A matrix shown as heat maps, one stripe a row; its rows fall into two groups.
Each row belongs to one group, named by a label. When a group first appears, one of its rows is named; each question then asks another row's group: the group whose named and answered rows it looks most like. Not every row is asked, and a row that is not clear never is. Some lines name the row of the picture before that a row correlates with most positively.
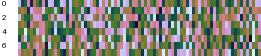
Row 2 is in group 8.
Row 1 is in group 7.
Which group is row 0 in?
8
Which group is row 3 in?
7
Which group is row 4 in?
7
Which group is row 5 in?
7
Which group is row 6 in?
8
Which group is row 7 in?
7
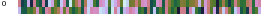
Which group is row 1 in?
8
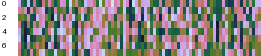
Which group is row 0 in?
8
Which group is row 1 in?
7
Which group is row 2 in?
7
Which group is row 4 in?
8
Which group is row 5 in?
8
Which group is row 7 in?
7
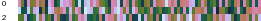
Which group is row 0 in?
8
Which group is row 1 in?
8
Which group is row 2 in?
7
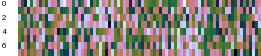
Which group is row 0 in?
8
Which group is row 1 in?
7
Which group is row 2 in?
8
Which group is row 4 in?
7
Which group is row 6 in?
7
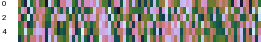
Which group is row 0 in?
8
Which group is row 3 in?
7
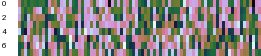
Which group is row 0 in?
8
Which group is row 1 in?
8
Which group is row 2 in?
8
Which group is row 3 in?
8
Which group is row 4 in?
8
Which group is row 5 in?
7
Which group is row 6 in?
7
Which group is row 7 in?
7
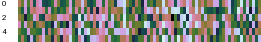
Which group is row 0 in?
7
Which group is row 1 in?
7
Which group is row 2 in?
8
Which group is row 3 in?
7
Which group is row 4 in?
8
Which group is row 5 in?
7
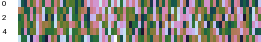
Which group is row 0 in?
8
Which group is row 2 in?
7
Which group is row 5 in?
8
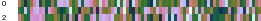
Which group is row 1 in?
7
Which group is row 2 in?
7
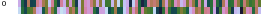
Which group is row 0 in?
8
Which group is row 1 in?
8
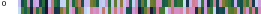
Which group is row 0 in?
8
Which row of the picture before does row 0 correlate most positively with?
0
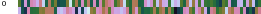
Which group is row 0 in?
7
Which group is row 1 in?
8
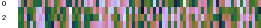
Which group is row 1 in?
7
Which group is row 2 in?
7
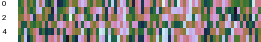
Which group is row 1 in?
7
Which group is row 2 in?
7
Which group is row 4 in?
7
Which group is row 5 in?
7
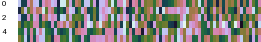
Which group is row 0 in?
8
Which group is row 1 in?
7
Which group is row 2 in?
8
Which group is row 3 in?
8
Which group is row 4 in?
7
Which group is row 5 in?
7
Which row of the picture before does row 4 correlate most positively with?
0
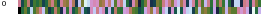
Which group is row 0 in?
8
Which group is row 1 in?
7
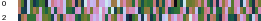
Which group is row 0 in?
8
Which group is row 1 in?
8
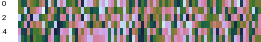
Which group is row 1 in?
7
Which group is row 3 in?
7
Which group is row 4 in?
8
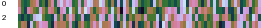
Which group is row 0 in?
8
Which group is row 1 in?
8
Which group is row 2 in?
7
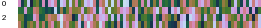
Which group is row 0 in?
8
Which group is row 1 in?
7
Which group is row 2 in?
8
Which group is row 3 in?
8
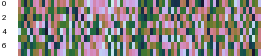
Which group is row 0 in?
8
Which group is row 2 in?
8
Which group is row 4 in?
8
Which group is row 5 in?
7
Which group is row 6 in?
8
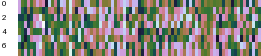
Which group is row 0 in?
8
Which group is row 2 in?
7
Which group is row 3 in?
7
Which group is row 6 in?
7
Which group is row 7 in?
7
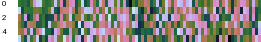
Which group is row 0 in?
7
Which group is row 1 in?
8
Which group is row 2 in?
7
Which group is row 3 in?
8
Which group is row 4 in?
7
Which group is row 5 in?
8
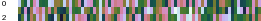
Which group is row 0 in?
8
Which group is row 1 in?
7
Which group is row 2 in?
7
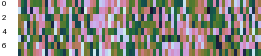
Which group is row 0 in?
8
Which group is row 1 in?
8
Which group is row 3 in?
7
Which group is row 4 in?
7
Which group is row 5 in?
8
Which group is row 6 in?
7
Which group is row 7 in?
7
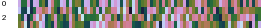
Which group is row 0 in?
8
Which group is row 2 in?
7
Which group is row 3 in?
7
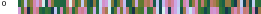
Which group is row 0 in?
7
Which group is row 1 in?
7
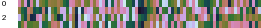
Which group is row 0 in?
7
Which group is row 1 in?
8
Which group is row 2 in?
8
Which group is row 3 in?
7
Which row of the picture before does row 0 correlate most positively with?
1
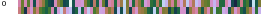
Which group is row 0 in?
7
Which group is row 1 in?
8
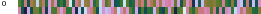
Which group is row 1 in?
8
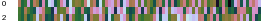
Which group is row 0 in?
8
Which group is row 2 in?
7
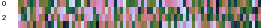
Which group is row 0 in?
7
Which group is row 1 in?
8
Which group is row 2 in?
8
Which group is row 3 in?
7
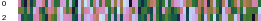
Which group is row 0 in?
8
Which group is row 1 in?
8
